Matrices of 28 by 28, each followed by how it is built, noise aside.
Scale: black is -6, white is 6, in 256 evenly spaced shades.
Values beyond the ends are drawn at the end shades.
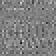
low rank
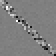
banded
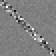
banded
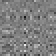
low rank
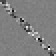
banded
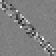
banded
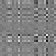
low rank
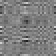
low rank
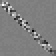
banded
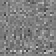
low rank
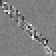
banded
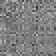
low rank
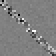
banded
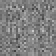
low rank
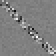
banded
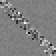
banded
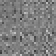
low rank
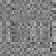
low rank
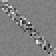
banded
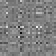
low rank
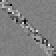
banded
